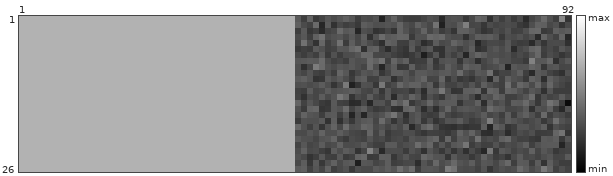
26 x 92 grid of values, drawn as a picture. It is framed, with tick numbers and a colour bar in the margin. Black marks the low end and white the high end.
The table splits into one row of 2 panels. Panel 1,1: high, flat. Panel 1,2: low, fine-grained.
